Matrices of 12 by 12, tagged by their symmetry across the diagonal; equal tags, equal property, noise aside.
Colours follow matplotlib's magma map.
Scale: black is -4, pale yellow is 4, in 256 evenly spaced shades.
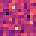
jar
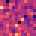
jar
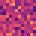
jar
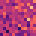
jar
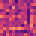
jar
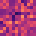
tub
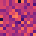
tub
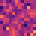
tub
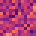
tub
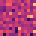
jar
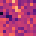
jar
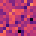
tub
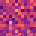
jar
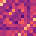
tub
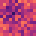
tub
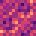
tub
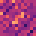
tub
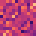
tub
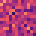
tub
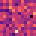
jar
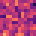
jar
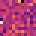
jar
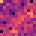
tub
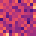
tub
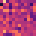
jar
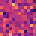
jar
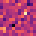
jar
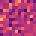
tub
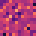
tub
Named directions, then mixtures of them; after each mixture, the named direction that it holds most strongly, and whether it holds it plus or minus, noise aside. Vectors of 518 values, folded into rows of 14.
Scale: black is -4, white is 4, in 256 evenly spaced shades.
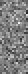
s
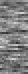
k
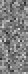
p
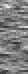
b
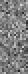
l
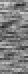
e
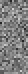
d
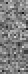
l, plus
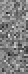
l, plus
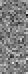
s, minus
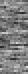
k, minus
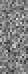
p, plus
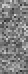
d, minus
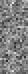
p, minus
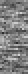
k, plus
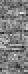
k, plus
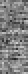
k, minus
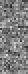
p, plus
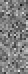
l, minus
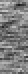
e, plus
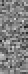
p, minus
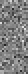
d, minus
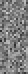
p, minus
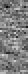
b, minus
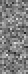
s, plus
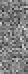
d, minus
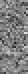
s, minus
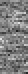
k, plus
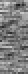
e, plus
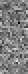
s, minus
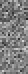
d, minus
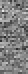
d, plus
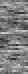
k, minus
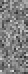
p, minus
